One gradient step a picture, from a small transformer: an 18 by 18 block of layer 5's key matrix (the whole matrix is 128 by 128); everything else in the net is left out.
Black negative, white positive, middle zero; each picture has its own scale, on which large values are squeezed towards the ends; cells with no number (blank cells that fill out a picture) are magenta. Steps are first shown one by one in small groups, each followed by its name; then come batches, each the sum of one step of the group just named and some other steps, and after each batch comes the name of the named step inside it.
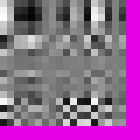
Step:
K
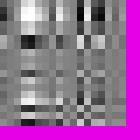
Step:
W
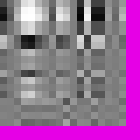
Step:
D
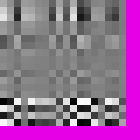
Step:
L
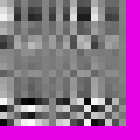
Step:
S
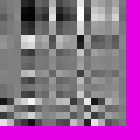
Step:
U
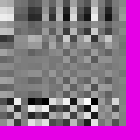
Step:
K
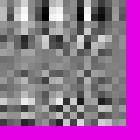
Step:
W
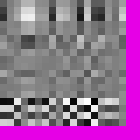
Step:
D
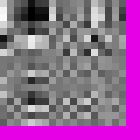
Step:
K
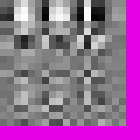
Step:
D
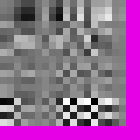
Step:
U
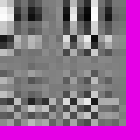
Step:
K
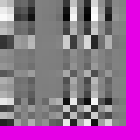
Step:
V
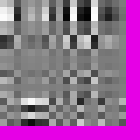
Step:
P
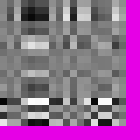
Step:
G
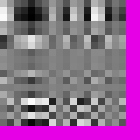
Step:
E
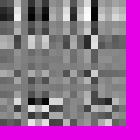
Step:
V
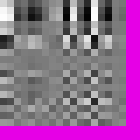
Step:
G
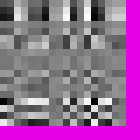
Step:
G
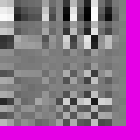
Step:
G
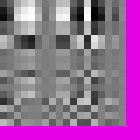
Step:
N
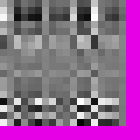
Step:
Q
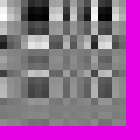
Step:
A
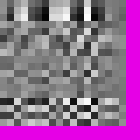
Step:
N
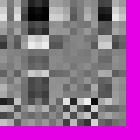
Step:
A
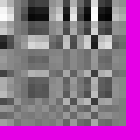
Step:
A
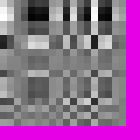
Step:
A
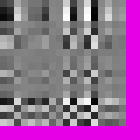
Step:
N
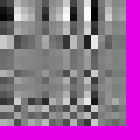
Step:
N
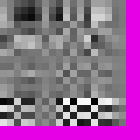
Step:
Q
